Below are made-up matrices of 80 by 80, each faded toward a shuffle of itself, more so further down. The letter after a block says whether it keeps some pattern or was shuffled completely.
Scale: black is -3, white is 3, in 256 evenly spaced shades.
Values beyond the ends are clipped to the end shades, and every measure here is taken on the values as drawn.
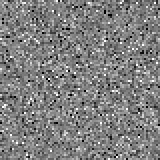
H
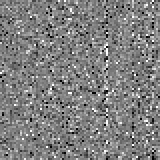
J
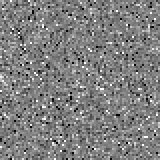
H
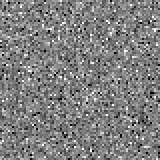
H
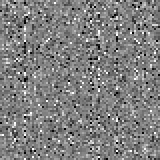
J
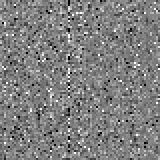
J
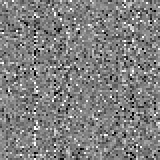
J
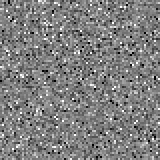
H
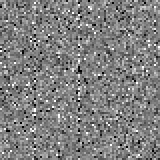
J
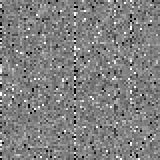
J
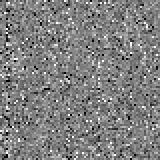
J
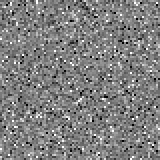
H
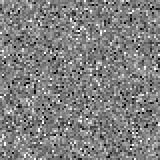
H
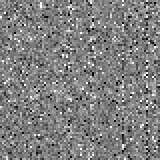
J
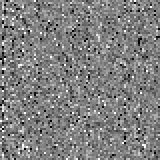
J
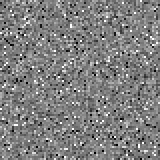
H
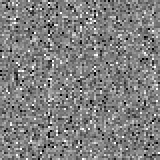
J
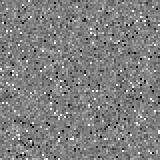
H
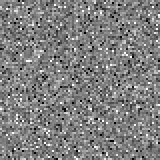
H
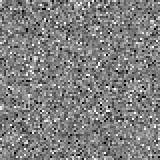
H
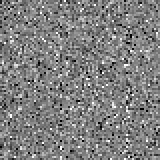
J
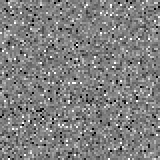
H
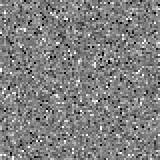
H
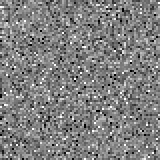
H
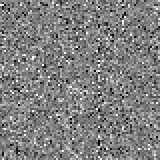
J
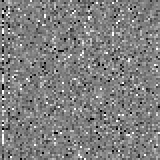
J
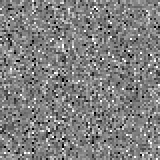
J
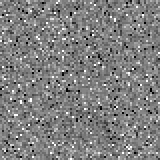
H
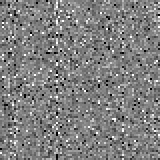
J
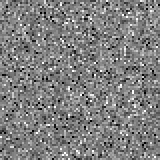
H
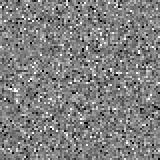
H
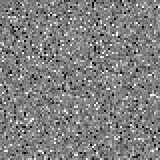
H
